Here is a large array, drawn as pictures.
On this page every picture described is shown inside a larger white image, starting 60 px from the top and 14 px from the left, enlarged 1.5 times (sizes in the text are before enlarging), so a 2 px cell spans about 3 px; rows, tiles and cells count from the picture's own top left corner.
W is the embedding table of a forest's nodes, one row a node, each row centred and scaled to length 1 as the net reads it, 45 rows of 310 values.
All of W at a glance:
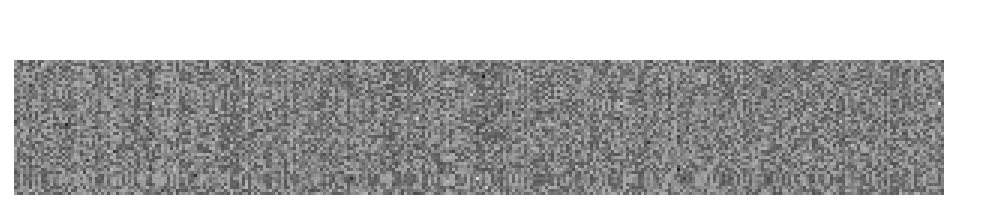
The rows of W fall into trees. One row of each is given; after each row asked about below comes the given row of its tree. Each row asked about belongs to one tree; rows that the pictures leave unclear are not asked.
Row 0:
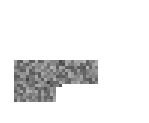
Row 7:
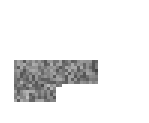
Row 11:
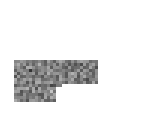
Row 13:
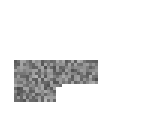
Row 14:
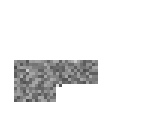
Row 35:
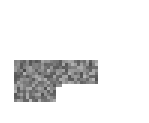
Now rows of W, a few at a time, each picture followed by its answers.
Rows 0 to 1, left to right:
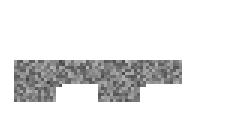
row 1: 35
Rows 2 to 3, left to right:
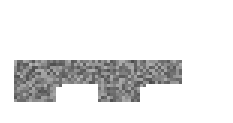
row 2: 0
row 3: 14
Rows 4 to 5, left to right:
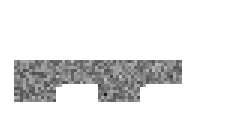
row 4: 13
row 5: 7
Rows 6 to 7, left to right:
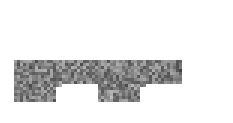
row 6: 13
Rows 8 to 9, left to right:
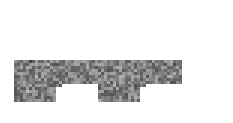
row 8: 0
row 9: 11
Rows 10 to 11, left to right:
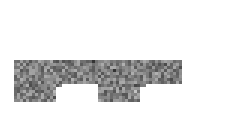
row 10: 7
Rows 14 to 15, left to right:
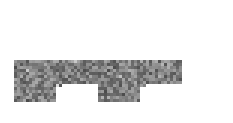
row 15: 13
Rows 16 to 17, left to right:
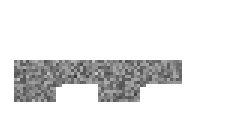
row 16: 14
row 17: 7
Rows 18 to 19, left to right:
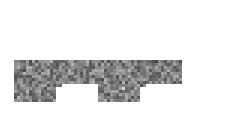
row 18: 35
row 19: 7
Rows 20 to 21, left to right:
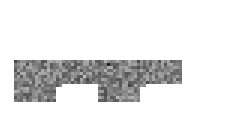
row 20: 11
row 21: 13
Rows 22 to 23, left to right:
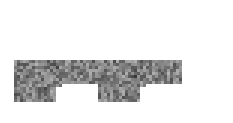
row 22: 0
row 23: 35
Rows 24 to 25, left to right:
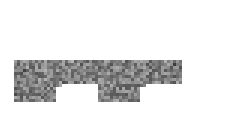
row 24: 13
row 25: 11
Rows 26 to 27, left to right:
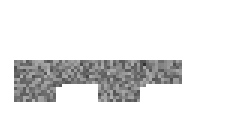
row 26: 14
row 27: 35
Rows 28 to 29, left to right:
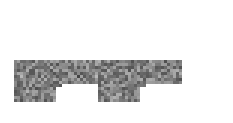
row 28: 0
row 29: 0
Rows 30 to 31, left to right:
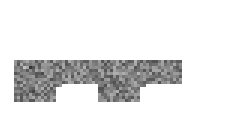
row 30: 13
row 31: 7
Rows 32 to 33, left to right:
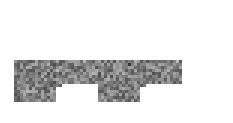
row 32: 0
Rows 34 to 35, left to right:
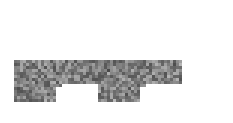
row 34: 13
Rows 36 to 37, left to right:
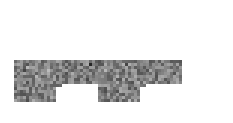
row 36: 11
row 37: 13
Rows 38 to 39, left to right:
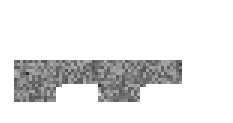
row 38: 7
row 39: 7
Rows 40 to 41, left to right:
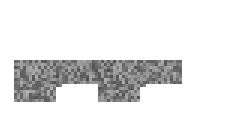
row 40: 7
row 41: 7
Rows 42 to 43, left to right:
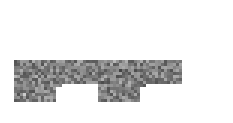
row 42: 13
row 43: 14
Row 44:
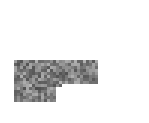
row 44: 0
